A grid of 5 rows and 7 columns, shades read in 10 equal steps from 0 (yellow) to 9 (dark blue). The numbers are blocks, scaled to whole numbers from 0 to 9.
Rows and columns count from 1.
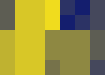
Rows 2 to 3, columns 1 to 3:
6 1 1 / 2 1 1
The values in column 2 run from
1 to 1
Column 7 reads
7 7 6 6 7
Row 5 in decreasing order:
7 5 4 4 2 1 1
